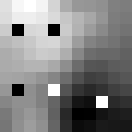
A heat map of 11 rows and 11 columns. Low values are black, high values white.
Five lone cells stand out: two far higher and three far lower than their neighbours. No single row or column stands out from its neighbours. The ninth with the highest average is the top left. The halves do not mirror each other. Values rise toward the top left.
